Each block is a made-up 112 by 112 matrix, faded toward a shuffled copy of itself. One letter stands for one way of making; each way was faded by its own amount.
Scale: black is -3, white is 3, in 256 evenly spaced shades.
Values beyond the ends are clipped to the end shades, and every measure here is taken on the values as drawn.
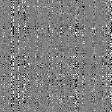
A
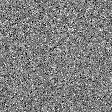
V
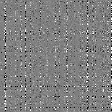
A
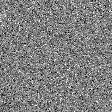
V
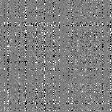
A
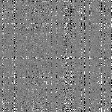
A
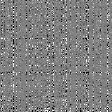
A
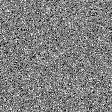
V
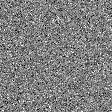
V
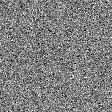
V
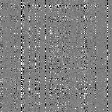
A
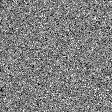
V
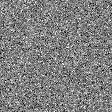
V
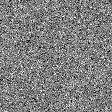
V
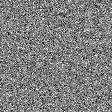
V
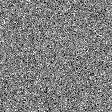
V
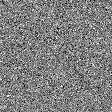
V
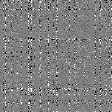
A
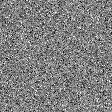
V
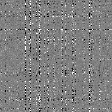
A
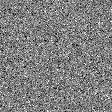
V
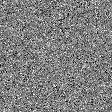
V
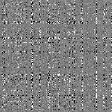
A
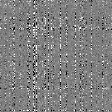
A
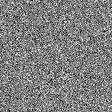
V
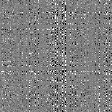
A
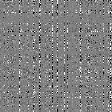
A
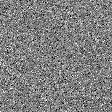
V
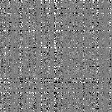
A
